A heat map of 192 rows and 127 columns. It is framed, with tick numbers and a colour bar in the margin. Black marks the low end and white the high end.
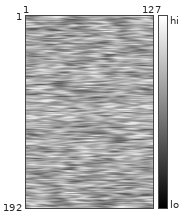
It looks the same turned upside down. No overall slope runs across the table. The grain runs across in streaks. The histogram is bell-shaped.
